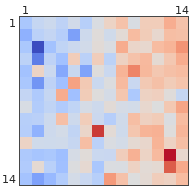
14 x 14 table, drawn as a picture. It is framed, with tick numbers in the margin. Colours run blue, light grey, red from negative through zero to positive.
The field climbs toward the right. On average the colour sits 50% of the way up the scale. The ninth with the lowest average is the top left.
